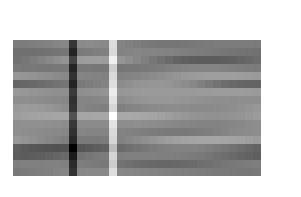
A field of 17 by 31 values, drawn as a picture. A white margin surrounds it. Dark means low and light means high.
Slope: none. Average level on the scale: 50%. Histogram: heavy tails on both sides. Calmest part: middle right. Ninth with the highest average: centre. Odd lines: columns 8 and 13.
